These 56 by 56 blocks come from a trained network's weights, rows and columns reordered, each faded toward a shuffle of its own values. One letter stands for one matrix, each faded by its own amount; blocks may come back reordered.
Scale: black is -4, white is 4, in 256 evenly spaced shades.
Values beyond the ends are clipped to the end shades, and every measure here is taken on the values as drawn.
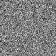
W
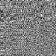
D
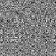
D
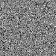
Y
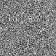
W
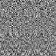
D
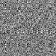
D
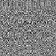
D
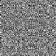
D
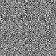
D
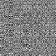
D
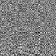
D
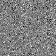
Y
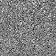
Y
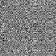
D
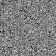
Y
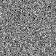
Y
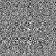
D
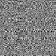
D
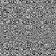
D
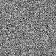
W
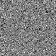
Y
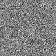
W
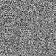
W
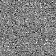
Y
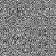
D
